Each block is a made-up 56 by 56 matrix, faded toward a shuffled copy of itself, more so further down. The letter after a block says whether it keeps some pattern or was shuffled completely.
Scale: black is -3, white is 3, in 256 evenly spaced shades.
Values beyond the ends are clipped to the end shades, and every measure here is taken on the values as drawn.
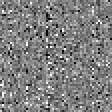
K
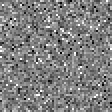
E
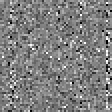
K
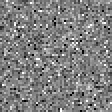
E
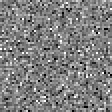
E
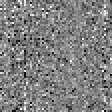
K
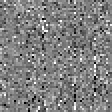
K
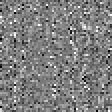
K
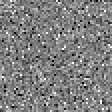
E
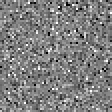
E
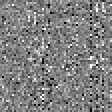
K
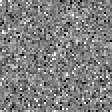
E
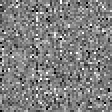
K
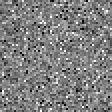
E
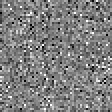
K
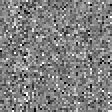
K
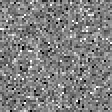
E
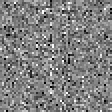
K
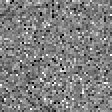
E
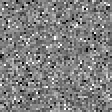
E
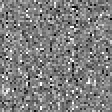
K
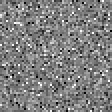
E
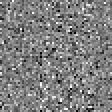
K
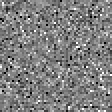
E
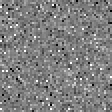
E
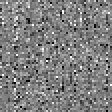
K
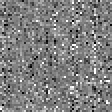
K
